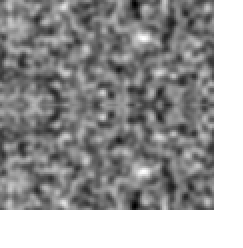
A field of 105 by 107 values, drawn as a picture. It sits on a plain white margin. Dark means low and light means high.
The histogram is bell-shaped. No seam splits the table. No row or column stands out. No overall slope runs across the table. The texture is blotchy. It is mirror symmetric from top to bottom. No regular stripes run through it.
